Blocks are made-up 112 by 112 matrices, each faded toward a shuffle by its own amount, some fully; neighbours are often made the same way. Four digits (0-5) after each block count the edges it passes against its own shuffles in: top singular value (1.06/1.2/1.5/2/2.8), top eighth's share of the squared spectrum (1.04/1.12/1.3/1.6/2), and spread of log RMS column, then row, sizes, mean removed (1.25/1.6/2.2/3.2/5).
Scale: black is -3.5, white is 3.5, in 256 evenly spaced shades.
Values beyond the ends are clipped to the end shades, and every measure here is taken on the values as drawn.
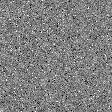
0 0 0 0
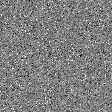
0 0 0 0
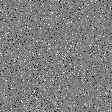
0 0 0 0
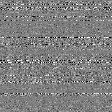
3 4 0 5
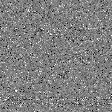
1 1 0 2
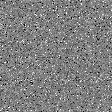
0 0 0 1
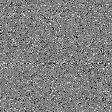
2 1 0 1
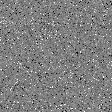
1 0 0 0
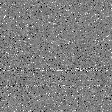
2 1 0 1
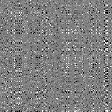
5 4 3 3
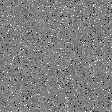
3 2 1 0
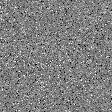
0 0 0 0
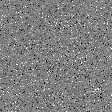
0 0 0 0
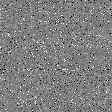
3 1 0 1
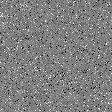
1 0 0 0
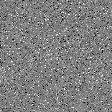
2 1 0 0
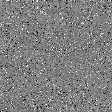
3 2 0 1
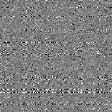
4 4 3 4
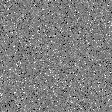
2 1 0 0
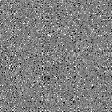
4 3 2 1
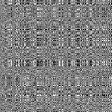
5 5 4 4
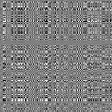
5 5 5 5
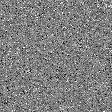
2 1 0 0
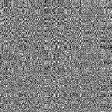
5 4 3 3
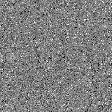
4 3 2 1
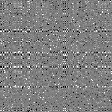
5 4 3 3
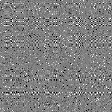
5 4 2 3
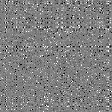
5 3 2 2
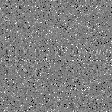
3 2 0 1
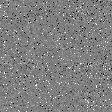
3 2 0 1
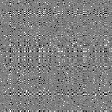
5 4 3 3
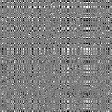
5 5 4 4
